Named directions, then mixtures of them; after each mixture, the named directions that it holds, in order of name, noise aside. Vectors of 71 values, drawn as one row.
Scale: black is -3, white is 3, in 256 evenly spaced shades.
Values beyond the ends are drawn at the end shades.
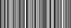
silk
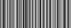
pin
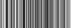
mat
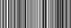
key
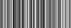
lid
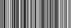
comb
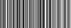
lid, pin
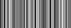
comb, silk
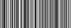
comb, lid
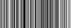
comb, mat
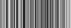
comb, mat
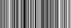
comb, mat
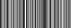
mat, silk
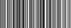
lid, pin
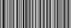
pin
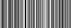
mat, silk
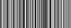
mat, silk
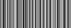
pin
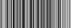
lid, mat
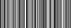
silk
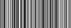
comb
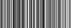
lid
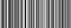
mat, silk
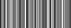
silk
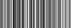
lid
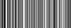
key, mat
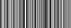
mat, silk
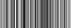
comb, mat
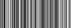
comb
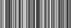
comb, pin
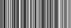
comb
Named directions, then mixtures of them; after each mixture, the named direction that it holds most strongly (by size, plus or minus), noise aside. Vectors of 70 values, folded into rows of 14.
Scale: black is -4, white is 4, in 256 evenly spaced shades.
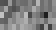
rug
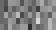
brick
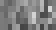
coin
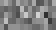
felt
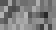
rug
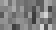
coin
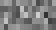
felt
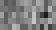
coin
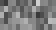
rug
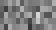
brick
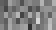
brick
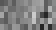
coin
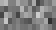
felt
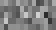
felt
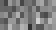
brick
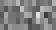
felt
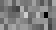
felt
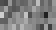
rug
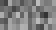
rug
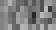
coin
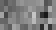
coin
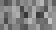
felt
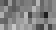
rug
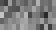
rug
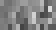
coin
